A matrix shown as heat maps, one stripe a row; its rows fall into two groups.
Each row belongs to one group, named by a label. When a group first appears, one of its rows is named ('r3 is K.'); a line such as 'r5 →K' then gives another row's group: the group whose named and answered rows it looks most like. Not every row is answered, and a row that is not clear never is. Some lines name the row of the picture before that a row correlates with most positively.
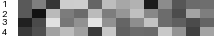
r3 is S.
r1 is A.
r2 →S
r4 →A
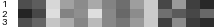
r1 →S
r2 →S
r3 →S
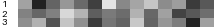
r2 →A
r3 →A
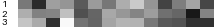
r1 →S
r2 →A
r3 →A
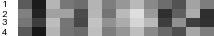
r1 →S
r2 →S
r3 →S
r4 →S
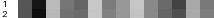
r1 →S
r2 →S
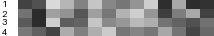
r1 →S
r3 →S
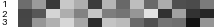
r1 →A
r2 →S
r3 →A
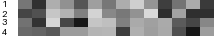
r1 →S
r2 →S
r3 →S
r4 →A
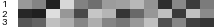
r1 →A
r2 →S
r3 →S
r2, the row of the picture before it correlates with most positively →3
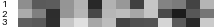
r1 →A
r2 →A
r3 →A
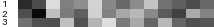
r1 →S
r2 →S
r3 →A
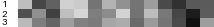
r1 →A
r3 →A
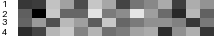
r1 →S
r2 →S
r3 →A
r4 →S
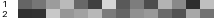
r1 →A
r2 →S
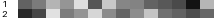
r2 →S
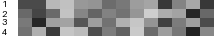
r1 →S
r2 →A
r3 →S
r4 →A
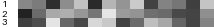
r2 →A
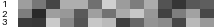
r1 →A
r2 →S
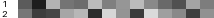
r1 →S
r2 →A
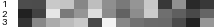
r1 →S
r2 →S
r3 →A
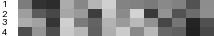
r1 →A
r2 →A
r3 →A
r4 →A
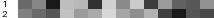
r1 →A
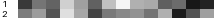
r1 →A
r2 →A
